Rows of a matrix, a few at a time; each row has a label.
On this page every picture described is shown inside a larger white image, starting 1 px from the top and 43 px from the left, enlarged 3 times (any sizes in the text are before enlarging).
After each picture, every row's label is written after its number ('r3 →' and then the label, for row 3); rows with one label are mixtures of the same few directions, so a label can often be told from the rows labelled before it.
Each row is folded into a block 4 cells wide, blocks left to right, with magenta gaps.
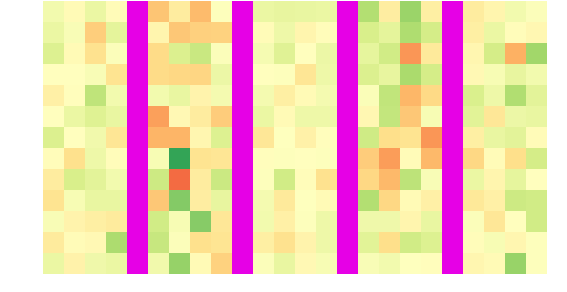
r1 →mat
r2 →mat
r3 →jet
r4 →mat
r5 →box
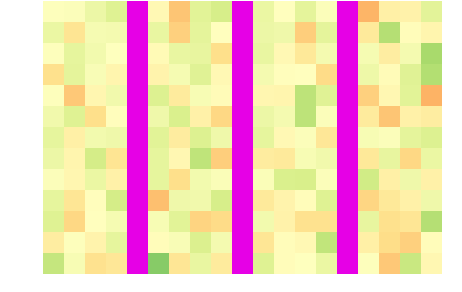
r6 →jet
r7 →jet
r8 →mat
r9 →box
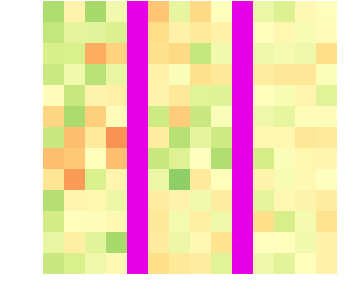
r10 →mat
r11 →mat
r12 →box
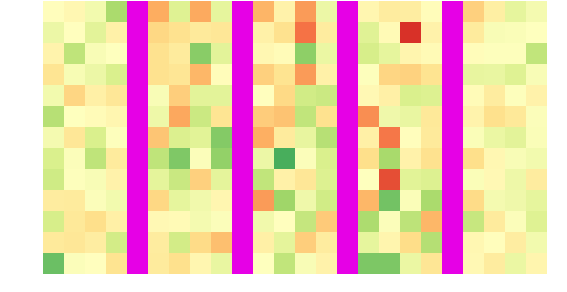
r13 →jet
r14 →mat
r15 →mat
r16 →mat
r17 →box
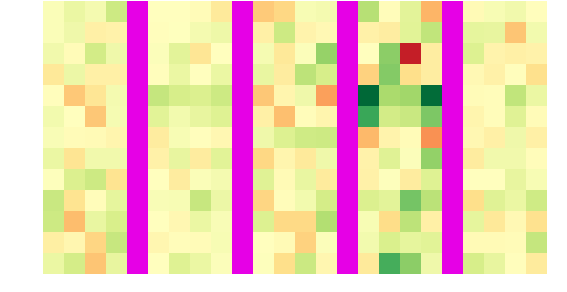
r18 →jet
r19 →box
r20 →box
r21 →box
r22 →mat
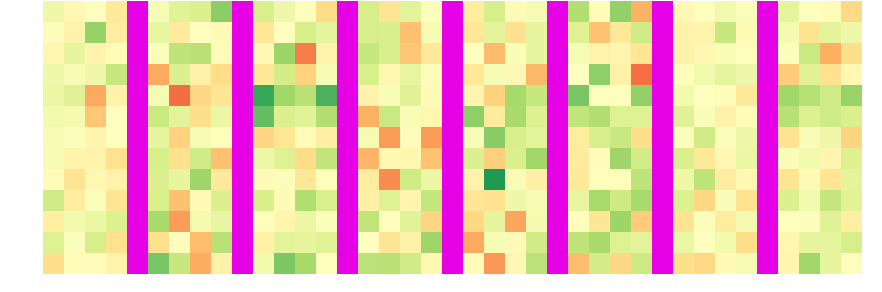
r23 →mat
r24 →jet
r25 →box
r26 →mat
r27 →mat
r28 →box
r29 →mat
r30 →box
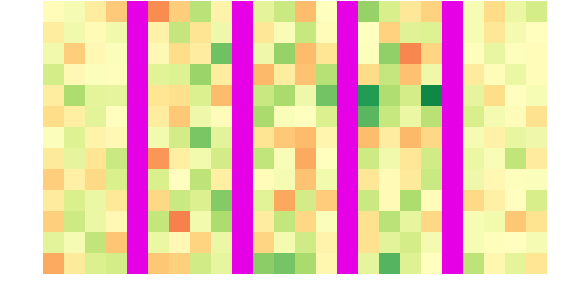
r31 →jet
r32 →box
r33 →box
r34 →box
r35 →jet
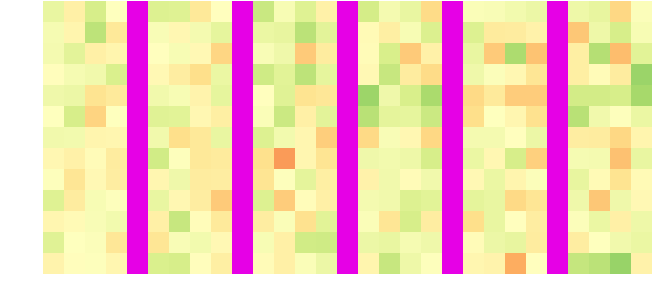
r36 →mat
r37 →box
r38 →mat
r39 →box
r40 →box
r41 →box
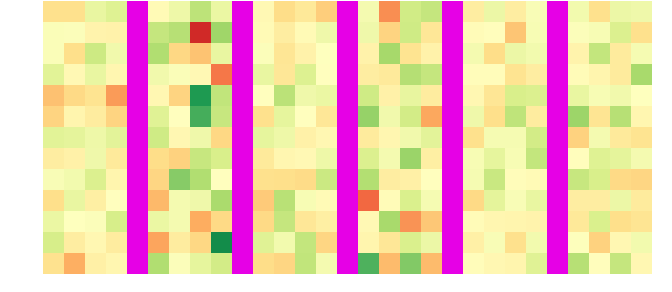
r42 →box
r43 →mat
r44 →jet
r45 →jet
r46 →mat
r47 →jet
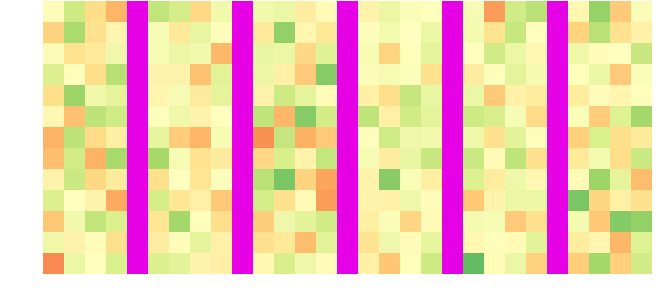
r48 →jet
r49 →box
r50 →jet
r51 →mat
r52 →jet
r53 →jet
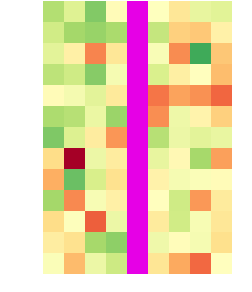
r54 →mat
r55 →box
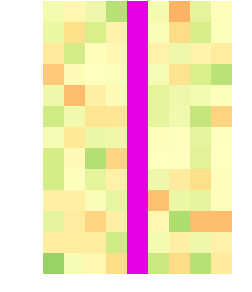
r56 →jet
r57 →jet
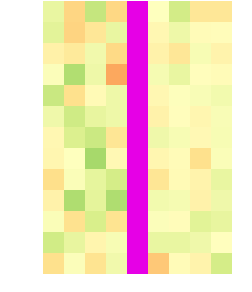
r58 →box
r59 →jet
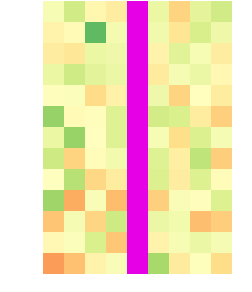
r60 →mat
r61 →jet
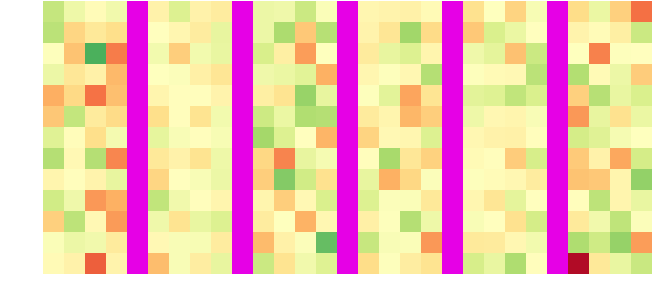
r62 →box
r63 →jet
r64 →mat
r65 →mat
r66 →box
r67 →jet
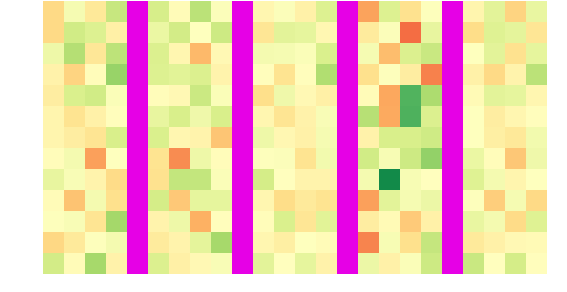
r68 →box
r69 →mat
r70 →box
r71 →mat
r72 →box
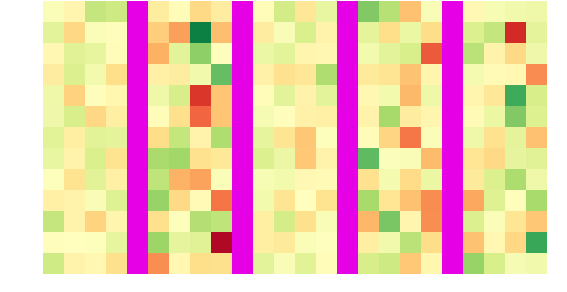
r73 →jet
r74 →mat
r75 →box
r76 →box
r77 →mat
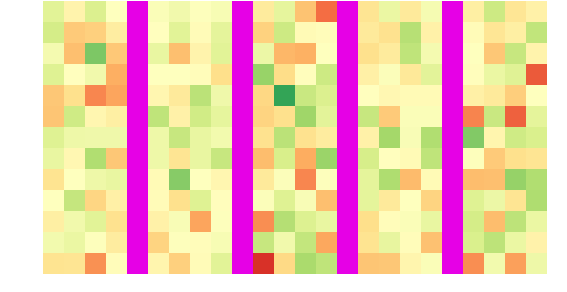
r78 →box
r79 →mat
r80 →jet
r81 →mat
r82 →jet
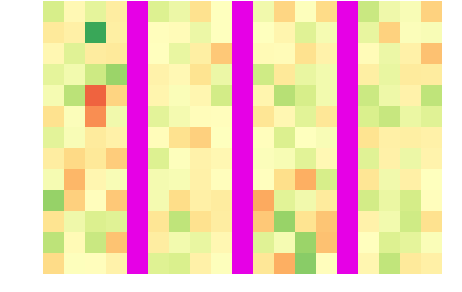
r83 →mat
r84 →box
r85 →jet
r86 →box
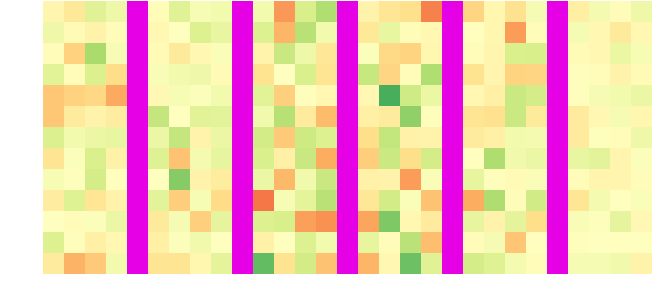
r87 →box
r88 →mat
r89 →jet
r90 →jet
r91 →mat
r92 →mat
